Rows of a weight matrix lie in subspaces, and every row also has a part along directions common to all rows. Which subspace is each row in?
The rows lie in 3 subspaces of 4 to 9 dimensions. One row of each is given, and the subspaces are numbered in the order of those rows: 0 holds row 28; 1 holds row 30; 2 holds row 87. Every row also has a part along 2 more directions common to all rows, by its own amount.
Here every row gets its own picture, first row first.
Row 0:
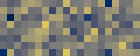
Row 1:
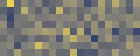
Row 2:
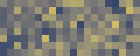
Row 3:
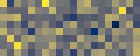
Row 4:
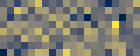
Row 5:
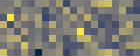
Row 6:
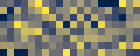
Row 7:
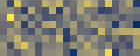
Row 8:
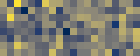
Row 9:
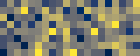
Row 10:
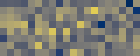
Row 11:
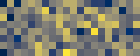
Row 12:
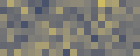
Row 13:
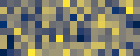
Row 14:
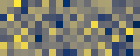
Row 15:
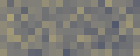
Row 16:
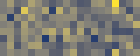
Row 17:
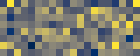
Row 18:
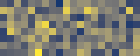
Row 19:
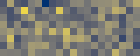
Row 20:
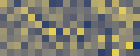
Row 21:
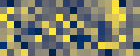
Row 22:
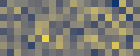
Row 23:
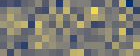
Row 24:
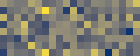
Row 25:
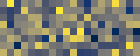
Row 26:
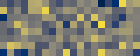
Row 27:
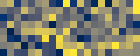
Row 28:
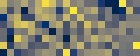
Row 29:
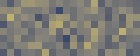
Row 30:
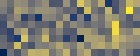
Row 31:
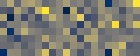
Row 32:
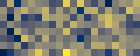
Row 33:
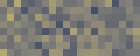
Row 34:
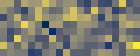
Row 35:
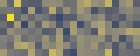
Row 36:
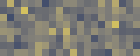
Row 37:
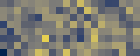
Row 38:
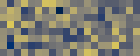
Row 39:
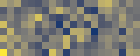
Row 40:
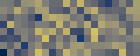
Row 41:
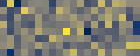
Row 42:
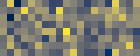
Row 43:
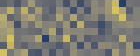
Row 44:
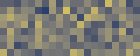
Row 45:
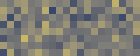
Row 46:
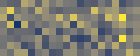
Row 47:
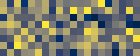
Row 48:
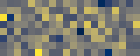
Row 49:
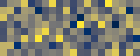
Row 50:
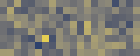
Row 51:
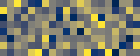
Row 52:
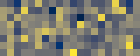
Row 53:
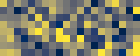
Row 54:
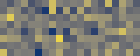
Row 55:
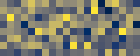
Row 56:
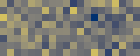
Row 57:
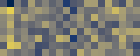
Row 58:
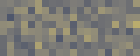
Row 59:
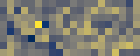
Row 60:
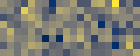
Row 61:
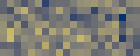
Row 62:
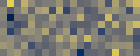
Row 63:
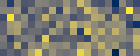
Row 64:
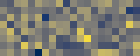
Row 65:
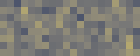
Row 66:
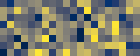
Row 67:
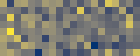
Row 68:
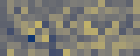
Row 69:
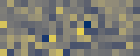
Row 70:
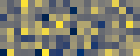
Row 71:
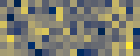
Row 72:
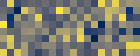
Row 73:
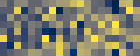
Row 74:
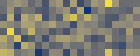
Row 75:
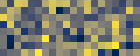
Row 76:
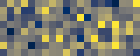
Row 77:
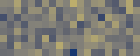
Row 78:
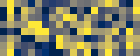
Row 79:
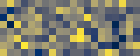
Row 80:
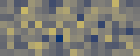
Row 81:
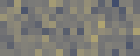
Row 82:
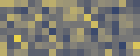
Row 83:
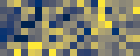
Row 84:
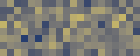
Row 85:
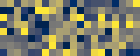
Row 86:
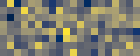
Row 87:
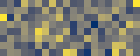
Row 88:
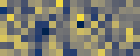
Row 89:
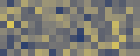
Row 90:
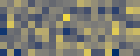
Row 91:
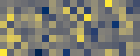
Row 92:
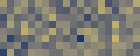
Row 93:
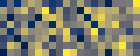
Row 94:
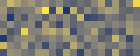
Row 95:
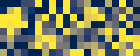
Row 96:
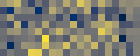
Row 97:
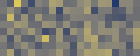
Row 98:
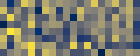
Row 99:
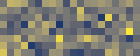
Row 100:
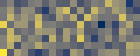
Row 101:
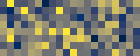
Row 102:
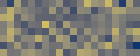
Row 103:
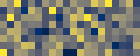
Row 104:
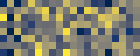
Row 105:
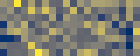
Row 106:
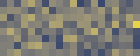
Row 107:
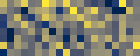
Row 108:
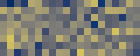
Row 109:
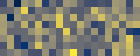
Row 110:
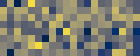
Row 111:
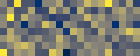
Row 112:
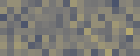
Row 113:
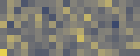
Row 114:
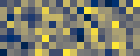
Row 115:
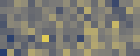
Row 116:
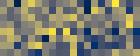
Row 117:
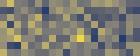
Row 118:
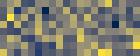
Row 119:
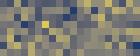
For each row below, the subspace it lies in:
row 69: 1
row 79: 0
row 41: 1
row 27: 1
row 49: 2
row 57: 0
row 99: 2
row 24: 2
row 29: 1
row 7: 1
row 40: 1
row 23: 2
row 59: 1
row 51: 2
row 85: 2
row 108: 0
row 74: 1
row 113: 1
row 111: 0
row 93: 0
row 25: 0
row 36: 0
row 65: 2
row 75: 0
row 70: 1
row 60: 2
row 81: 1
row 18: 2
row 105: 2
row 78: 1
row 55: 1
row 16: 2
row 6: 0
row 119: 0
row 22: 2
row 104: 1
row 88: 2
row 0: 2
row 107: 0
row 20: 1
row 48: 1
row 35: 0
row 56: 2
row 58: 1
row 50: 1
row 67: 1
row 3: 1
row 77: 2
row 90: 1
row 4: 0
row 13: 1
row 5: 1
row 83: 0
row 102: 0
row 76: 2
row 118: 1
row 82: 0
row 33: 1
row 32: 1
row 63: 2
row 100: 2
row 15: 1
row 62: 2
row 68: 1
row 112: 2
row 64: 1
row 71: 2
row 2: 2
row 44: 2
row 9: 0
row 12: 0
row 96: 0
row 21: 0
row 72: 1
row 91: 2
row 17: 2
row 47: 2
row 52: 2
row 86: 2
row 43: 0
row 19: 0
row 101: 0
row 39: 1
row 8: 0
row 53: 1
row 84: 2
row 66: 0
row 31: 2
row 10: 2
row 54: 2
